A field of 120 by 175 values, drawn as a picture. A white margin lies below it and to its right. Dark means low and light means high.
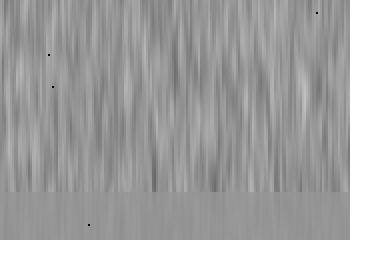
Grain: streaks running down. Slope: none. Average level on the scale: 60%. Lone odd cells: 4, each lower than its neighbours. Seam: horizontal, 80% of the way down, the bottom part calmer.
